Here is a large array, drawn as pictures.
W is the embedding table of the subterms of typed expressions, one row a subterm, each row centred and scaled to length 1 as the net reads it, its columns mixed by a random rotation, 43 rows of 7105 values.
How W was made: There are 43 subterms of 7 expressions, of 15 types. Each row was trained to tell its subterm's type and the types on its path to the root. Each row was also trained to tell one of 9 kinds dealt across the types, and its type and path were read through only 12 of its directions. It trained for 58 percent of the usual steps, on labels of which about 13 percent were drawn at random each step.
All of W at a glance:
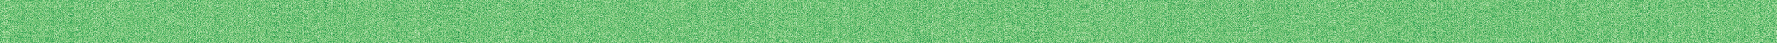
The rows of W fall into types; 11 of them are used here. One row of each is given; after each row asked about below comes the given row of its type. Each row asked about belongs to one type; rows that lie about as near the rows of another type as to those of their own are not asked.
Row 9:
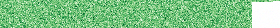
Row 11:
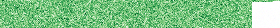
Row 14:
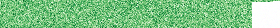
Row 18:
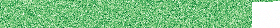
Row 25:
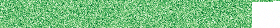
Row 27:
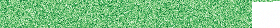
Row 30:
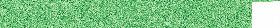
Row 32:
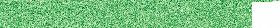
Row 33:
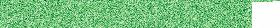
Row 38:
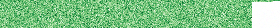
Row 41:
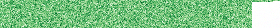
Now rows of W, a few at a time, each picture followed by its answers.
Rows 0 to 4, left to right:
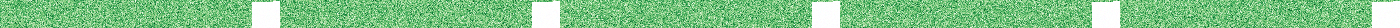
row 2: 30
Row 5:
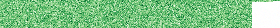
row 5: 30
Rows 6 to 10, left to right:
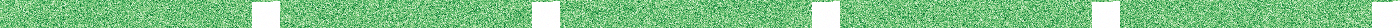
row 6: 30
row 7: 27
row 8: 32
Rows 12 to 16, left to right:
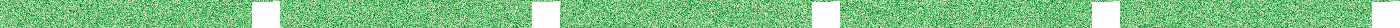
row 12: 25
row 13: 30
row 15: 32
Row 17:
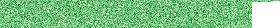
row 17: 41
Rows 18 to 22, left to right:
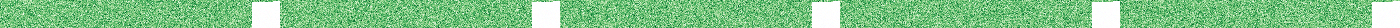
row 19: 9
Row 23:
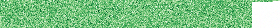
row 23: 25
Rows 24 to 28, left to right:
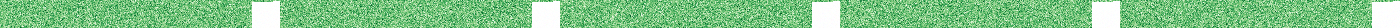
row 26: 18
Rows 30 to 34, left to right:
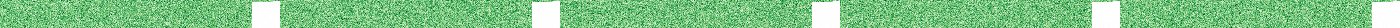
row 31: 11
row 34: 32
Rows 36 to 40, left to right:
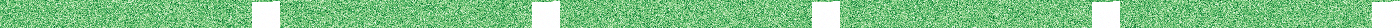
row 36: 25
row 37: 32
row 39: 41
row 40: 41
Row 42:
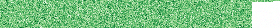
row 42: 27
